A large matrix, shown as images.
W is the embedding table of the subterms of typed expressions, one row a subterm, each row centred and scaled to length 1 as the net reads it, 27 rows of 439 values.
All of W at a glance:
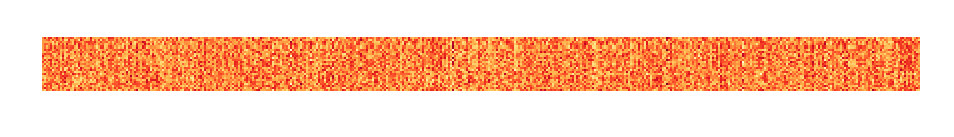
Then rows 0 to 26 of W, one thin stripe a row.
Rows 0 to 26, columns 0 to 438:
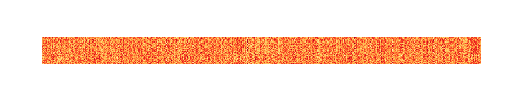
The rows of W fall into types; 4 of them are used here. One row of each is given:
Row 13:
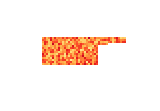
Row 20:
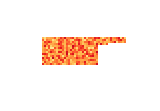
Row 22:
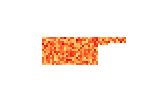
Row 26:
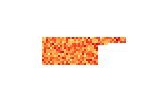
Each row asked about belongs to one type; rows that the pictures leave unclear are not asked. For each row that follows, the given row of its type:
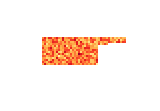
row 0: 13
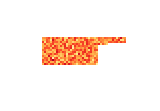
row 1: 26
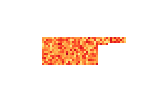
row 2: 20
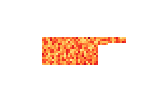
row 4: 13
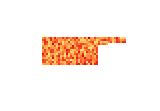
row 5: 13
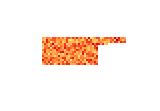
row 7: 26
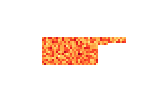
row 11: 13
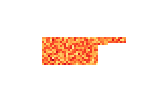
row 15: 26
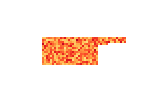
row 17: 22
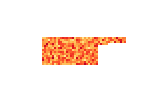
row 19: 22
